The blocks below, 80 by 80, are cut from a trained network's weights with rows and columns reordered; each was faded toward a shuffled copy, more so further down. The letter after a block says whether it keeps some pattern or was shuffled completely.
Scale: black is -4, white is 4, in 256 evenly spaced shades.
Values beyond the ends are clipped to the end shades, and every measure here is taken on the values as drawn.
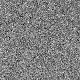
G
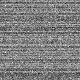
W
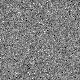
G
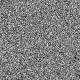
G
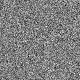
G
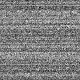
W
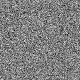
G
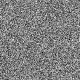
G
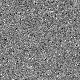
G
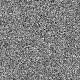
G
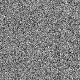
W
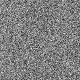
G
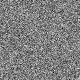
G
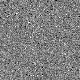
W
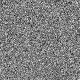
W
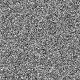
W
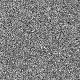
G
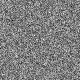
G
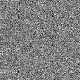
W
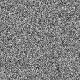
W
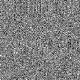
W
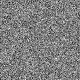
W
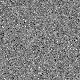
G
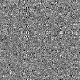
W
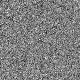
G
